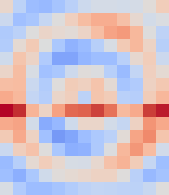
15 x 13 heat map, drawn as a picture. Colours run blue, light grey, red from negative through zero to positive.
Concentric rings centre on the centre. Overall the values sit about 50% of the way up the scale. Row 9 stands out from the rest.
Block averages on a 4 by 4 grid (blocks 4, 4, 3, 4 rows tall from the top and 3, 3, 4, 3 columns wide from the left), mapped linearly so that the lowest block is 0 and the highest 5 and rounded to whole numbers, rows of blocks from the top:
0022 | 2002 | 4025 | 0011
